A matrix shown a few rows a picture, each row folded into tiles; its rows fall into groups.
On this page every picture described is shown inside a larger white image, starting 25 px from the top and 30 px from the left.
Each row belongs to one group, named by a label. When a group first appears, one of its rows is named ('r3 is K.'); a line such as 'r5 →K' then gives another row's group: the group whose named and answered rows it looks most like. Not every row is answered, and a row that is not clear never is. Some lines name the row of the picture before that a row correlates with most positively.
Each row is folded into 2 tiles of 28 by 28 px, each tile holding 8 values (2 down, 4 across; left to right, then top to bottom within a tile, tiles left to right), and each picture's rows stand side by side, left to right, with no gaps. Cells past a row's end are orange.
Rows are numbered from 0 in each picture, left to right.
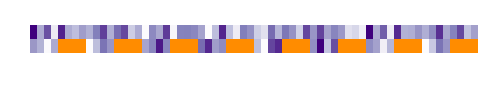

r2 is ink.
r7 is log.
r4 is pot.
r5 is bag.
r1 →log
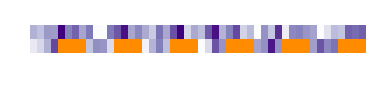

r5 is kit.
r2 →log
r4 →ink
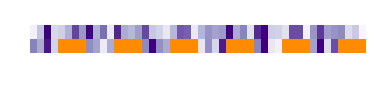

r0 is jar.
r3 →bag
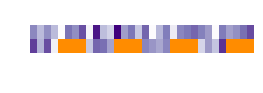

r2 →kit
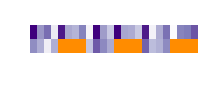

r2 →kit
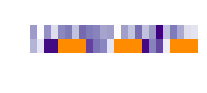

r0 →pot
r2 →jar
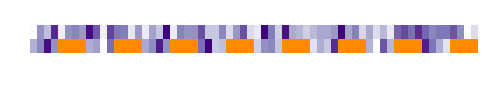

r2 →ink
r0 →ink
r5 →bag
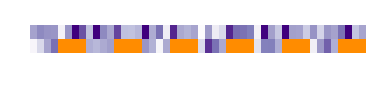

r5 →log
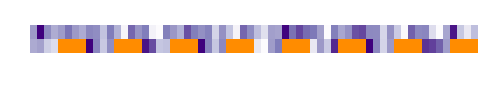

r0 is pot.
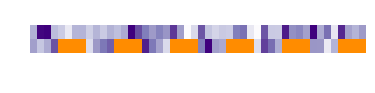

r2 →jar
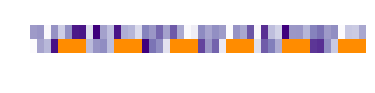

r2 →jar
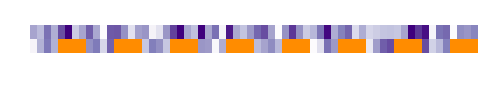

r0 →log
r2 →log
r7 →kit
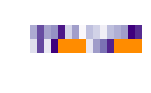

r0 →bag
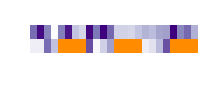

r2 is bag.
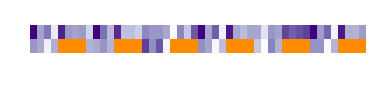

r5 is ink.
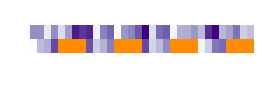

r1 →kit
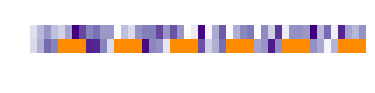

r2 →jar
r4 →ink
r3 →kit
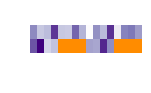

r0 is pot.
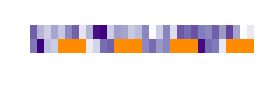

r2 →kit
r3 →jar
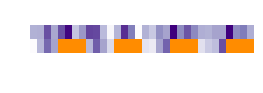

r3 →bag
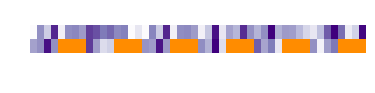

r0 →ink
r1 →jar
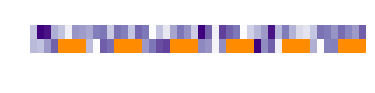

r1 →pot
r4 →jar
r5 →pot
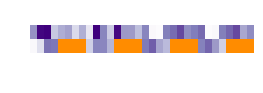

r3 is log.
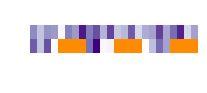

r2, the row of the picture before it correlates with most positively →0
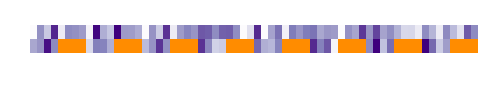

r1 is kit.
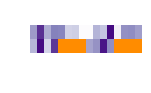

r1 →ink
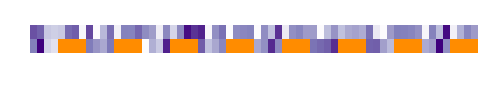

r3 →kit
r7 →ink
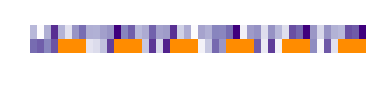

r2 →bag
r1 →bag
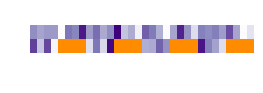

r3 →jar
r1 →bag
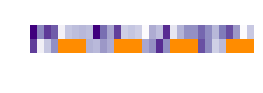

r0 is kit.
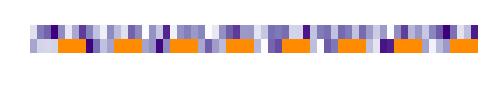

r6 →pot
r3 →log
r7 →pot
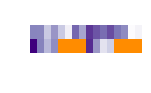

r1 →jar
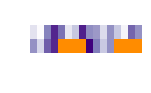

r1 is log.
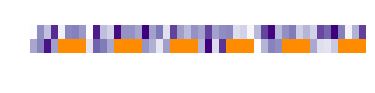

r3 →bag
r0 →ink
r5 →pot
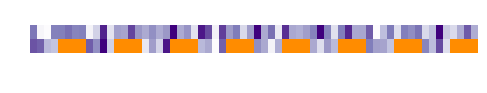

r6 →kit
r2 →bag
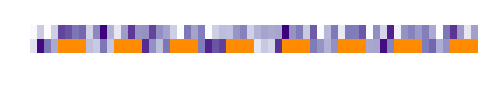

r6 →ink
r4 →bag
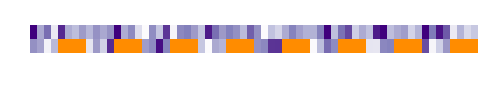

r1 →bag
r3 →pot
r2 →ink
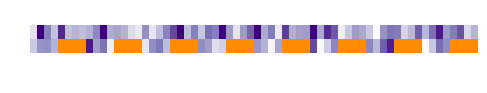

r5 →kit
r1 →jar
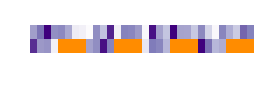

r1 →ink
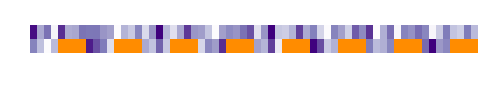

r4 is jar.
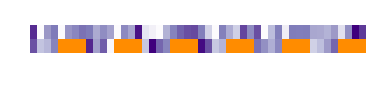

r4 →kit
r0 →kit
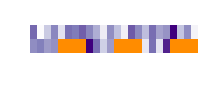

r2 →bag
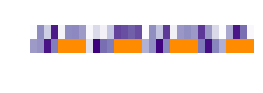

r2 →ink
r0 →ink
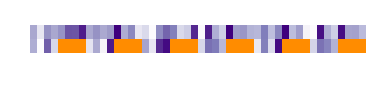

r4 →bag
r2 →pot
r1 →bag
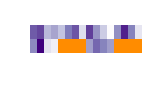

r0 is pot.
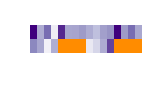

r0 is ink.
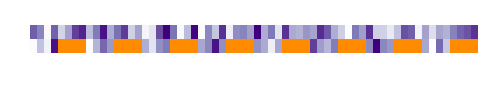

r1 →log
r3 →ink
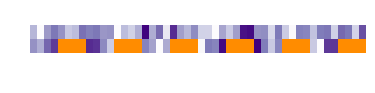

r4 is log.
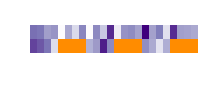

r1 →ink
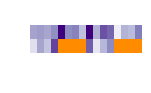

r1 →kit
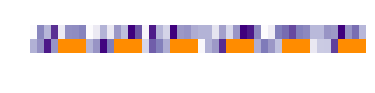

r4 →log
